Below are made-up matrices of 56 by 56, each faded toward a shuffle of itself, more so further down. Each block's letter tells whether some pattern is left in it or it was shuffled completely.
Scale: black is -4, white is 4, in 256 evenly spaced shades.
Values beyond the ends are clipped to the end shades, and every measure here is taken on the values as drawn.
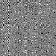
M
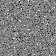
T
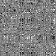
M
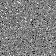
T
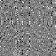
M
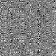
M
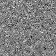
T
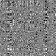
M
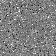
T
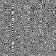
M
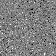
T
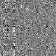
M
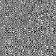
M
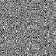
M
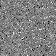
T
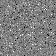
T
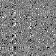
M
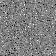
T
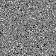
T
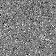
T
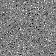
T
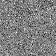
T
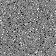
T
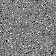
T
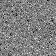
T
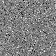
T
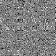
M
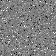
T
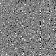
M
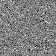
T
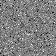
T
